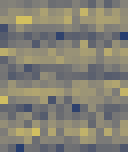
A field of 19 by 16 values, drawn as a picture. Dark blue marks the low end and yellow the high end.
Overall the values sit about 50% of the way up the scale. No overall slope runs across the table. Stripes running across repeat 4 times from top to bottom. The values follow a bell shape.
